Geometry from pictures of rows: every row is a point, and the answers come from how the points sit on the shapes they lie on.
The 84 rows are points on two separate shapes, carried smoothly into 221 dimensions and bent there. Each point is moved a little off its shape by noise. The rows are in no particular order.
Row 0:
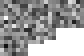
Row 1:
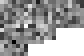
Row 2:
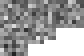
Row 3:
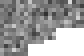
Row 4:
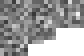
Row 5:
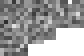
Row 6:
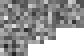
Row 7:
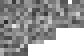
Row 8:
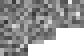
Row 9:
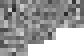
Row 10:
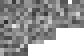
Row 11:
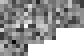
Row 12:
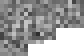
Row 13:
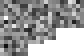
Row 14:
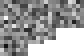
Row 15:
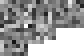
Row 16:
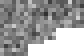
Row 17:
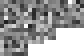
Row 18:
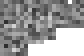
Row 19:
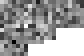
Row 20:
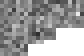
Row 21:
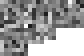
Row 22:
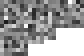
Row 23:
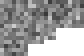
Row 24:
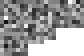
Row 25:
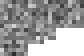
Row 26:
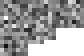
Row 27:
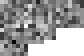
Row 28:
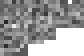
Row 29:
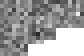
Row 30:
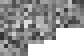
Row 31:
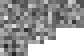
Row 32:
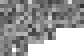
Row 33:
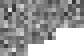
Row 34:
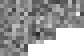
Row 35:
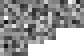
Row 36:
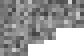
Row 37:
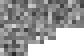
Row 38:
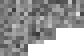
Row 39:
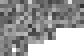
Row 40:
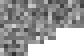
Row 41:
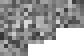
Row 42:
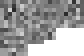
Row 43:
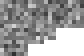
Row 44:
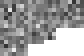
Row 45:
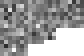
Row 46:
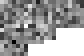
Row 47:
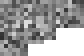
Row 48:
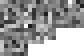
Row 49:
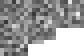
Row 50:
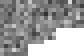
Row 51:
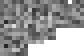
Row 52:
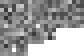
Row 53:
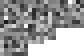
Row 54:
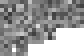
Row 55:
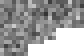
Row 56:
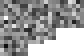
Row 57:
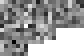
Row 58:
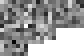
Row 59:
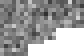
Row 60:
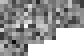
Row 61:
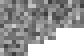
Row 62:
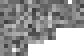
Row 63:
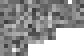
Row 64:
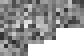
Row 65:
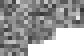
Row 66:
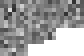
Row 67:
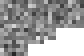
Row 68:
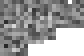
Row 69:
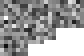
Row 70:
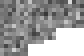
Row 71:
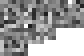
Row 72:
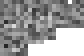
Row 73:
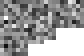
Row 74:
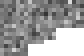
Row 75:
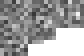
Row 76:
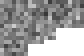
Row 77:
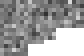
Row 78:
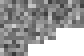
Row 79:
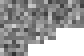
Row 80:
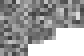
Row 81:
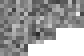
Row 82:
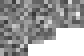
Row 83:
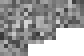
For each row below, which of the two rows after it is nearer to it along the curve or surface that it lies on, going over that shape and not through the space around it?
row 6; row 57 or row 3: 3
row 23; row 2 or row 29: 2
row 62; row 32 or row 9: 32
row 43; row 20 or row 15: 20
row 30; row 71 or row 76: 71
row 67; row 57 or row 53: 53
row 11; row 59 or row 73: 73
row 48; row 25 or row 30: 30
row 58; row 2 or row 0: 0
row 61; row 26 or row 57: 26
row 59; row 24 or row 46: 24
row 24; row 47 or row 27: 27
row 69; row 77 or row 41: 77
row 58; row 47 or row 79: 47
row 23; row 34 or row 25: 25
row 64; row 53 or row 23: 53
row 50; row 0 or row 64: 0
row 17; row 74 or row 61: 61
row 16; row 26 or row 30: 26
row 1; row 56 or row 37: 56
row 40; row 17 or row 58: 17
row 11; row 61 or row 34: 34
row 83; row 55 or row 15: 15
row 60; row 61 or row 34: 34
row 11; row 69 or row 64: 64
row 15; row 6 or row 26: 26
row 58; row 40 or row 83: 83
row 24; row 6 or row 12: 6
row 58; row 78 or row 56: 56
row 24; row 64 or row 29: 64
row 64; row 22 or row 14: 22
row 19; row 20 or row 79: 20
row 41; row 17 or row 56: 17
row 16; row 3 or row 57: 3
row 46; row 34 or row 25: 34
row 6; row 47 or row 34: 34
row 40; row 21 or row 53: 53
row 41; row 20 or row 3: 20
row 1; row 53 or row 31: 53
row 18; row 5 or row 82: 5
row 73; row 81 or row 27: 27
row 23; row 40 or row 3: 40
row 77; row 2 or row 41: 2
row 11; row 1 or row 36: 1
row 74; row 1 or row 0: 0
